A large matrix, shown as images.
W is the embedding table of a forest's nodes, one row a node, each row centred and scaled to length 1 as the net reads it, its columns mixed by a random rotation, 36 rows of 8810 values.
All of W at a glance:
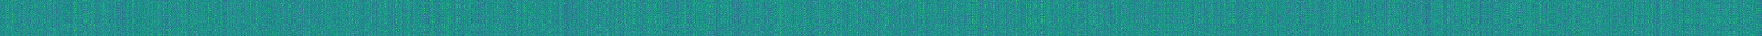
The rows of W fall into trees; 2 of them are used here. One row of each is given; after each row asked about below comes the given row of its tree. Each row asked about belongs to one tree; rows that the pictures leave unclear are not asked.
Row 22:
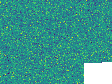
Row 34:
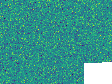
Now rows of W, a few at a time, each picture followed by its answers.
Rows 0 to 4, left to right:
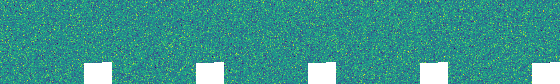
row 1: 22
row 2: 34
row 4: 22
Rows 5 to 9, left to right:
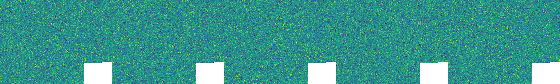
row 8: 34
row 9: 22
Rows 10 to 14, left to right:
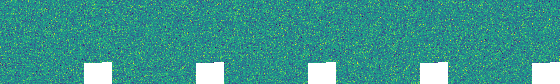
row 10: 34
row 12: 34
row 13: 22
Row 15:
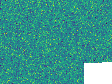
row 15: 34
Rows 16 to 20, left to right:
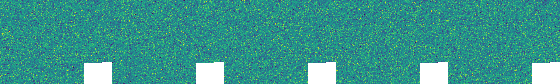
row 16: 22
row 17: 34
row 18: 22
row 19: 22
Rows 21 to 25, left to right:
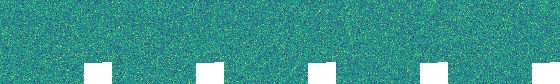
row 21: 22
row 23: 22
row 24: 34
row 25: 34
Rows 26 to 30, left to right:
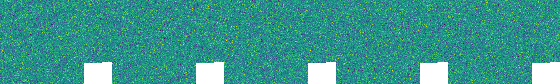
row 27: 34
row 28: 22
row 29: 34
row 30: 34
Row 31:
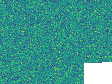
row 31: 22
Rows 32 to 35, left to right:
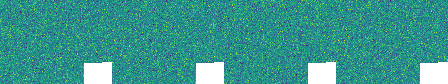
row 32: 22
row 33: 22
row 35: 22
